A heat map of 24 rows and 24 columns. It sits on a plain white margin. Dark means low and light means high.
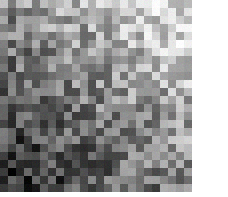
The top right is the ninth with the highest average. The ninth with the lowest average is the bottom left. There are no regular stripes. Values rise toward the top right. Overall the values sit about 50% of the way up the scale.
